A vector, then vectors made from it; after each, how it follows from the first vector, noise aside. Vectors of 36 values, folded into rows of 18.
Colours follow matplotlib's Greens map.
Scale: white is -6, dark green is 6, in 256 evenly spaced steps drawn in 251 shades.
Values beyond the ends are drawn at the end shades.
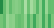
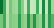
scaled up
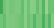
shrunk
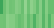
shrunk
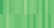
shrunk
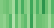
wrapped around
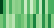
scaled up
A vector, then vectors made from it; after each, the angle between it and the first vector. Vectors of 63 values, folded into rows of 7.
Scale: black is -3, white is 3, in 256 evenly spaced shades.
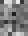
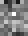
nearly opposite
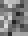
partly aligned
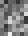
partly opposed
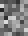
partly opposed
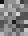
partly aligned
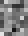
partly aligned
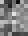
nearly opposite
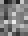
nearly opposite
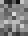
nearly opposite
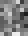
partly aligned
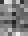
nearly parallel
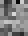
nearly opposite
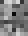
nearly parallel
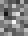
partly opposed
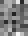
nearly parallel
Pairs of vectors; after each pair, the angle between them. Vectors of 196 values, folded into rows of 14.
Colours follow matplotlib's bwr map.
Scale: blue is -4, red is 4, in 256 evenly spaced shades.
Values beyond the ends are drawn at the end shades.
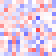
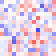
nearly opposite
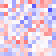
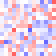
partly opposed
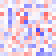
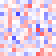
nearly opposite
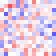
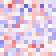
partly aligned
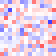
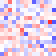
nearly opposite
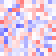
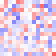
partly aligned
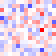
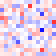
nearly opposite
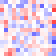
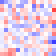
nearly parallel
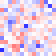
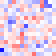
nearly parallel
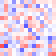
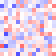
partly aligned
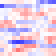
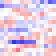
nearly parallel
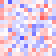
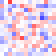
nearly opposite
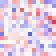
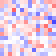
nearly opposite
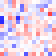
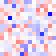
partly opposed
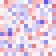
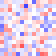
partly opposed
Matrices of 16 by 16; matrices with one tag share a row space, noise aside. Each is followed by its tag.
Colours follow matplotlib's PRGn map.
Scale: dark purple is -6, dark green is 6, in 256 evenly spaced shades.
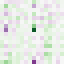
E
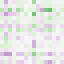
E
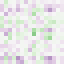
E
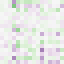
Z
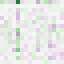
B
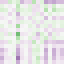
B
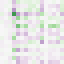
Z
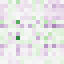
B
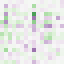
E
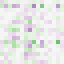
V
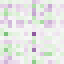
E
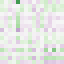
B
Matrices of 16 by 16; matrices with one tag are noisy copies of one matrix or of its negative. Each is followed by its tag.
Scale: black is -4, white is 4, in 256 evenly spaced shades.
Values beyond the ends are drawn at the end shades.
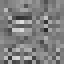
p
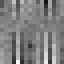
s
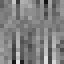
s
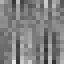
s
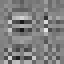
p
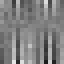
s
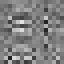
p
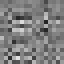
p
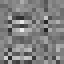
p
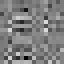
p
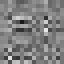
p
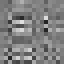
p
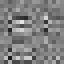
p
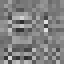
p
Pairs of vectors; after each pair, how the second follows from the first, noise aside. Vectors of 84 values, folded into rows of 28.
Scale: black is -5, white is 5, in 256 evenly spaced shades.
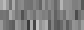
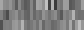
reversed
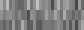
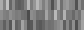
copied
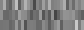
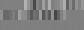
partly zeroed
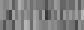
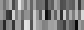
scaled up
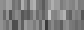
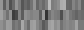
wrapped around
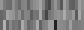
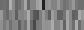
wrapped around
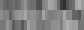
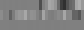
partly zeroed
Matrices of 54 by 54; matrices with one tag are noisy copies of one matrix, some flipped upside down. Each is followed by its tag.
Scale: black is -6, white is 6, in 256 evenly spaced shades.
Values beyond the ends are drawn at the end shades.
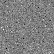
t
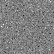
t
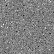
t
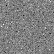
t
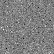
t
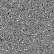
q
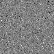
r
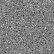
t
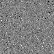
r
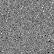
r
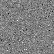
q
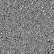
r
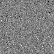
r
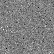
t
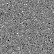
q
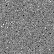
t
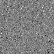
r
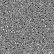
t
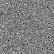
q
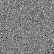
r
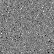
r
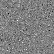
q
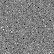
t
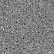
t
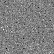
t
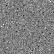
t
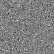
q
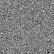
r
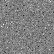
t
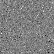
r
